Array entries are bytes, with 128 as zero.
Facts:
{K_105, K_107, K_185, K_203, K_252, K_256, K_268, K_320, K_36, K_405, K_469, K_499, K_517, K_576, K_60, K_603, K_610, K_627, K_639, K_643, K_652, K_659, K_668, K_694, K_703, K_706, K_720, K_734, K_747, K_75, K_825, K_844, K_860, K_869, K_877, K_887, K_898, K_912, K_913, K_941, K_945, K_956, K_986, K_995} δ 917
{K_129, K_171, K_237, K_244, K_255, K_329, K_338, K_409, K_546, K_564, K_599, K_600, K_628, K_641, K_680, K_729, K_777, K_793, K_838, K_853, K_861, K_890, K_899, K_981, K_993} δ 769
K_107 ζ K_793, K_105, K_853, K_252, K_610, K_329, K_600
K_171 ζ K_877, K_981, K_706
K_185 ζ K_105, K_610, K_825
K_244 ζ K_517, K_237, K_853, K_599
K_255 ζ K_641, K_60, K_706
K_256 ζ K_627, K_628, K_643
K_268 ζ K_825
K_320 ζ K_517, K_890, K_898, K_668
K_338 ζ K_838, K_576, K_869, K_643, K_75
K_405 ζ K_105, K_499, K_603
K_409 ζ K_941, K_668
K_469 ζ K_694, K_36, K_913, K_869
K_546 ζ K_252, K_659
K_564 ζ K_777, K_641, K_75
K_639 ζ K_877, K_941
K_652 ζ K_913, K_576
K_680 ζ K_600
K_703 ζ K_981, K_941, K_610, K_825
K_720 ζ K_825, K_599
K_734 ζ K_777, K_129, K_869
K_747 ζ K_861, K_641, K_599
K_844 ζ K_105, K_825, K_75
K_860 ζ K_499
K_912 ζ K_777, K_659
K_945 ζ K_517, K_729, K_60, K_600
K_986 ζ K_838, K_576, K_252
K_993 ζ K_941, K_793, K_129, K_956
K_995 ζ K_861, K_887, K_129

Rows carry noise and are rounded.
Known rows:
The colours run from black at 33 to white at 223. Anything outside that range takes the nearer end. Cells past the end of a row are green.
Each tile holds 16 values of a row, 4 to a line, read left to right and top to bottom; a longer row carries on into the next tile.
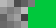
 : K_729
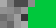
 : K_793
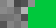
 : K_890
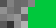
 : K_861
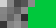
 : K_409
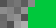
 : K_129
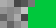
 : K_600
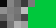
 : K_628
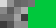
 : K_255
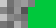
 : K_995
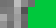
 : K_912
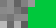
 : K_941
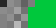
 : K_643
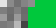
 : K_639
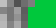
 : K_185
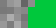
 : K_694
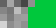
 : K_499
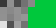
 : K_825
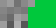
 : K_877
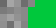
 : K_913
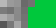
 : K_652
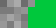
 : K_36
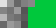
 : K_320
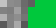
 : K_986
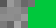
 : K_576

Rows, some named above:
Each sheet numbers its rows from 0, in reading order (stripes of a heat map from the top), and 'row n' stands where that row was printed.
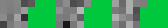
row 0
K_546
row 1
K_599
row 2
K_734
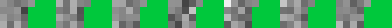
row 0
K_956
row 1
K_734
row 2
K_517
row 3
K_981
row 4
K_320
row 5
K_469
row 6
K_941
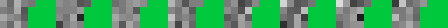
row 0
K_734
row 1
K_546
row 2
K_887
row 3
K_720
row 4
K_981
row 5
K_171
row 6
K_680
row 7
K_203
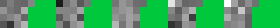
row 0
K_861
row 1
K_777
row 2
K_252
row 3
K_255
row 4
K_945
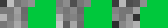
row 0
K_203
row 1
K_268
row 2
K_899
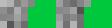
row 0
K_60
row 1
K_956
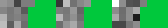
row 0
K_268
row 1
K_203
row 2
K_244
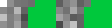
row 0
K_107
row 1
K_256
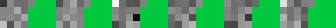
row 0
K_75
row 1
K_869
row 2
K_993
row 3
K_129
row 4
K_564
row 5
K_703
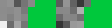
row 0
K_610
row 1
K_838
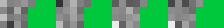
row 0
K_747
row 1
K_659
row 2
K_105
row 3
K_825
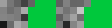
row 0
K_338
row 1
K_641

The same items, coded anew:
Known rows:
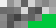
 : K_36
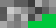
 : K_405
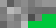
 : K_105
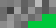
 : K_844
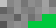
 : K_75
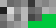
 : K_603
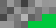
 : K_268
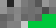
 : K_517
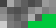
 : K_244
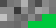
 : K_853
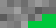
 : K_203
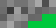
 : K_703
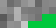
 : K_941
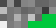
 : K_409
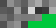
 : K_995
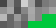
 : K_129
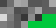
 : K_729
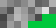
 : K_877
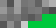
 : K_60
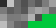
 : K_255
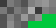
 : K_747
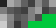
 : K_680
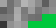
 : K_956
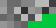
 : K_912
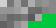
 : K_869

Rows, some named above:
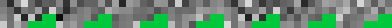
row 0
K_890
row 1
K_320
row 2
K_517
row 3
K_993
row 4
K_890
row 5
K_945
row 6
K_777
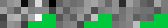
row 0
K_256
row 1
K_734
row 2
K_517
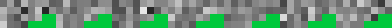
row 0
K_546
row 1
K_899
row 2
K_995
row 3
K_838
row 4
K_203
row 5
K_861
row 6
K_981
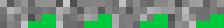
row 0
K_105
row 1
K_564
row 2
K_899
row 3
K_941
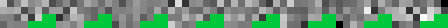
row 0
K_659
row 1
K_639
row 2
K_825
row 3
K_171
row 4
K_981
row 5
K_338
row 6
K_887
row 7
K_628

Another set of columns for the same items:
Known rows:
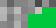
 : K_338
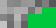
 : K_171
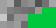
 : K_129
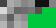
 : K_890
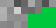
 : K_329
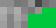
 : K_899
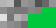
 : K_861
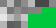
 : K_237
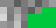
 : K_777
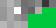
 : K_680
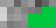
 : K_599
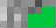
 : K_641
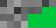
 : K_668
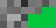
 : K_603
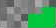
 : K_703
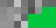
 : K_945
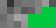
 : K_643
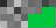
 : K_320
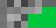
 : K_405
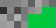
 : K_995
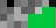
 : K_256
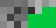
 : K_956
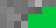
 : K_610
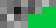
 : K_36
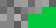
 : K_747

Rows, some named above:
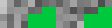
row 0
K_981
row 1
K_517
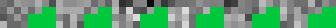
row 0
K_639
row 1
K_171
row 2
K_628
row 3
K_546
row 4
K_912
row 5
K_838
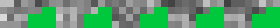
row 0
K_861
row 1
K_564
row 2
K_639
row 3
K_659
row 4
K_659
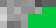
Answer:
K_244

